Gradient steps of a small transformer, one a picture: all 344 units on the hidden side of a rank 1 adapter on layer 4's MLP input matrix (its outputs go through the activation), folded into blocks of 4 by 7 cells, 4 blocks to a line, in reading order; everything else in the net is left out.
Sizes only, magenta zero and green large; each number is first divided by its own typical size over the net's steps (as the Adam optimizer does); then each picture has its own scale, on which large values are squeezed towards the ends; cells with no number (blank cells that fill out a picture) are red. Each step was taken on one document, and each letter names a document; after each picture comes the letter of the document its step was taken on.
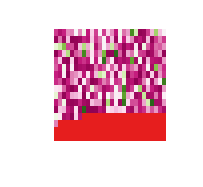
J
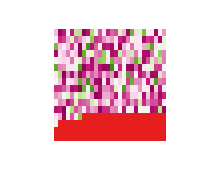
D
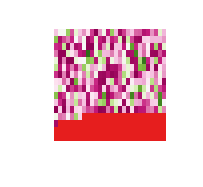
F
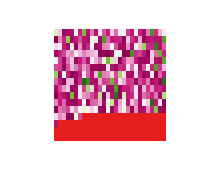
J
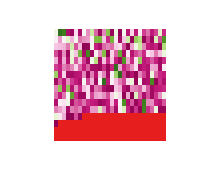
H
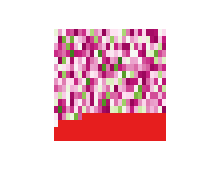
F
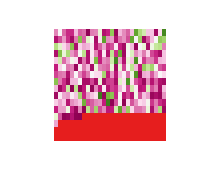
D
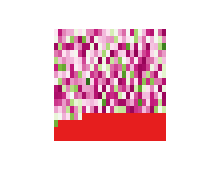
F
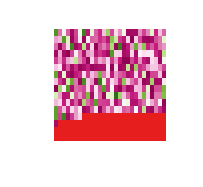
H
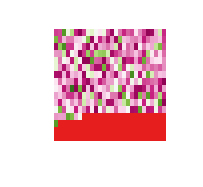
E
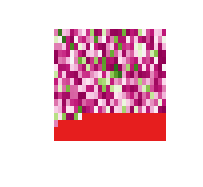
H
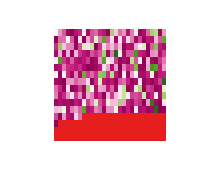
J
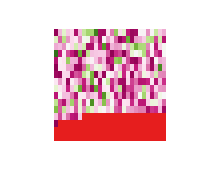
E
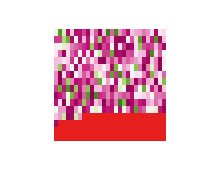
H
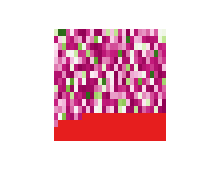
H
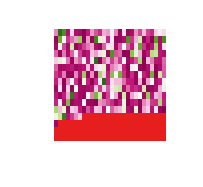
H
